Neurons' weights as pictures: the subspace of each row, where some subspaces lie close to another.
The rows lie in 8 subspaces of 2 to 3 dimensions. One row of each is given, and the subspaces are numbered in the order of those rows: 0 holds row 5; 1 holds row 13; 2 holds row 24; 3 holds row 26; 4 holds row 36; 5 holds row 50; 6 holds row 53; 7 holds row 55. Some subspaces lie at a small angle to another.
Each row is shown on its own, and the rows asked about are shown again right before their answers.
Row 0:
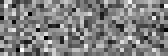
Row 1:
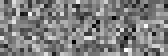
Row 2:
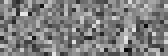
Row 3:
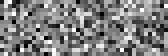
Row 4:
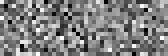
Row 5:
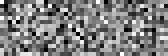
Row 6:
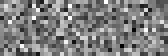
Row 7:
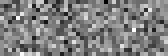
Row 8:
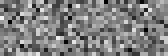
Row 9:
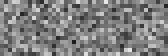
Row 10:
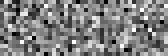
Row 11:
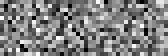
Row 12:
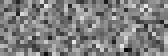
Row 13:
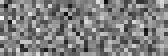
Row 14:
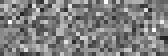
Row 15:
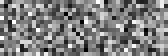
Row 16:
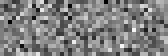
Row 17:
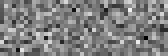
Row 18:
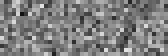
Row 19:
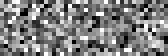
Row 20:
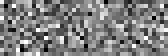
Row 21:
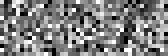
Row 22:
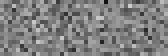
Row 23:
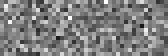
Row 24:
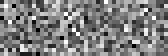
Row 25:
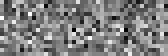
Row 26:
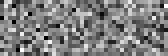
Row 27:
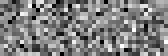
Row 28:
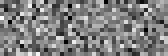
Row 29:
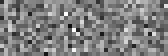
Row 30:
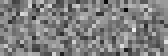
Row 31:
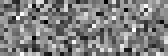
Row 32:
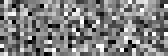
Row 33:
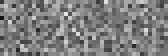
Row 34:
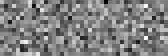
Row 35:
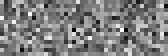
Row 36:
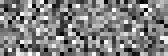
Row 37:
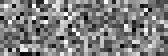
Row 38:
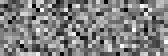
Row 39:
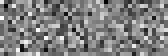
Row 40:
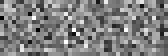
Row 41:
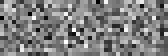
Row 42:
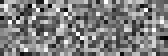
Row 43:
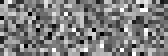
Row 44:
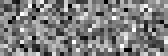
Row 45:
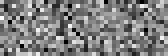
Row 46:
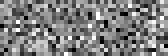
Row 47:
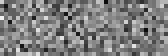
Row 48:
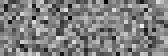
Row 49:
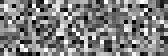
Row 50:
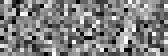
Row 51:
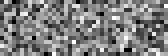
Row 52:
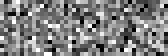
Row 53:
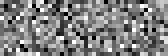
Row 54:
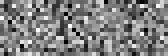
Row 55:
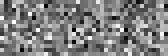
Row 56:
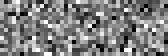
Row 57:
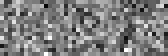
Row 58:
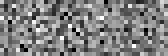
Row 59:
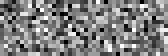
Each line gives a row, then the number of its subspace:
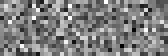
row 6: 6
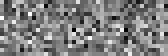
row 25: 7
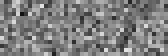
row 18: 5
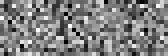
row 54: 4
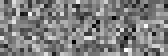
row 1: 7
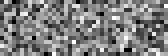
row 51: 1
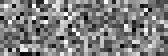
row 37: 2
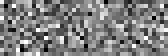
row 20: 3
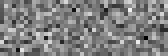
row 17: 3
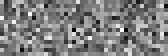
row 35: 7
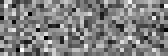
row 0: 3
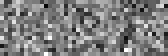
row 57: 4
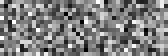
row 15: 1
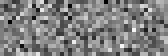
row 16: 6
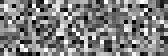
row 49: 6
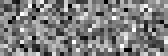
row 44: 6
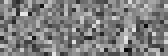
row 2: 5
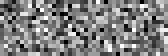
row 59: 7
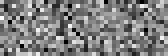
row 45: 4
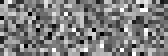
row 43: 3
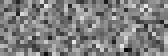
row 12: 4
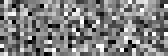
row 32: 2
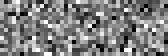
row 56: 2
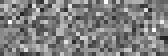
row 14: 0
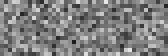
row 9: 1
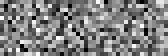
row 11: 1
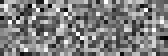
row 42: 0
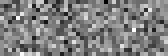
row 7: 2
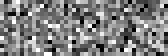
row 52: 2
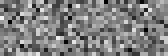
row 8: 4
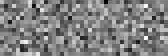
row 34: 3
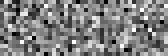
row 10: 0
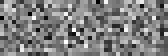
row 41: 7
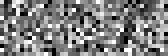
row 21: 5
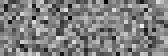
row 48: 1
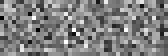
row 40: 7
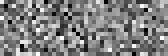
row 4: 3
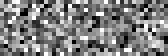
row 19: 0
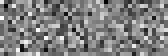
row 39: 3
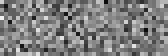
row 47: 6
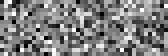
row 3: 3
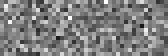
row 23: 1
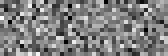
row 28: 4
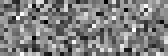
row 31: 2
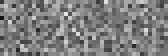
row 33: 6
